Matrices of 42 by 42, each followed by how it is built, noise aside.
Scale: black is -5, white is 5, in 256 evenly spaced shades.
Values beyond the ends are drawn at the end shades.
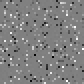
sparse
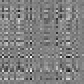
low rank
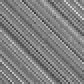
Toeplitz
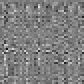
low rank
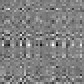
low rank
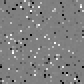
sparse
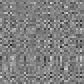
low rank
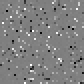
sparse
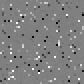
sparse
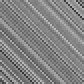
Toeplitz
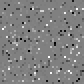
sparse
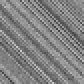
Toeplitz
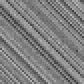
Toeplitz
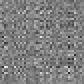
low rank
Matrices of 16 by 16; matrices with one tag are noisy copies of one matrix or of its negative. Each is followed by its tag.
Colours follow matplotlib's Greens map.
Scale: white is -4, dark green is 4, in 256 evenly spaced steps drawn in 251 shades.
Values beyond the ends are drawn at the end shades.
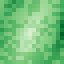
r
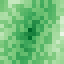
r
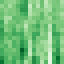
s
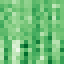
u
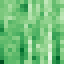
s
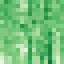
s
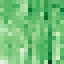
s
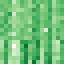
u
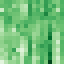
s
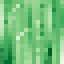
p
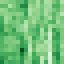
s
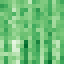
u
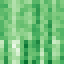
u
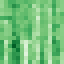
u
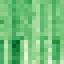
u
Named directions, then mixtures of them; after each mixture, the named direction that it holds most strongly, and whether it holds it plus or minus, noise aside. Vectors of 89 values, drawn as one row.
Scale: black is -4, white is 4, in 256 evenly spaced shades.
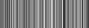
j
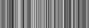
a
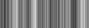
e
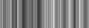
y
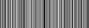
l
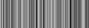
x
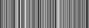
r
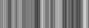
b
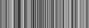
a, minus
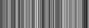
b, minus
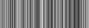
j, minus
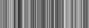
a, minus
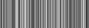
r, plus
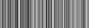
x, minus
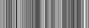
b, plus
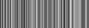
x, minus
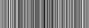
j, minus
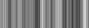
b, plus
